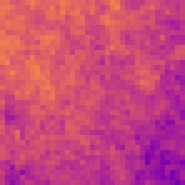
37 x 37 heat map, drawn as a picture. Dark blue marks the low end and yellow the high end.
The ninth with the lowest average is the bottom right. The field climbs toward the top left. No regular stripes run through it. The texture is blotchy.
